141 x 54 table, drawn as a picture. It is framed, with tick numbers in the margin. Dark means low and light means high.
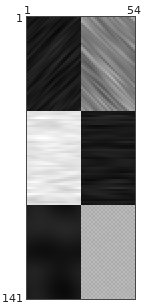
It is made of 3 by 2 panels. Panel 1,1: very low, slanting up to the right, faint in contrast. Panel 1,2: middling, slanting down to the right. Panel 2,1: very high, streaked across, faint in contrast. Panel 2,2: very low, streaked across, faint in contrast. Panel 3,1: very low, smooth, faint in contrast. Panel 3,2: high, checkered, faint in contrast.
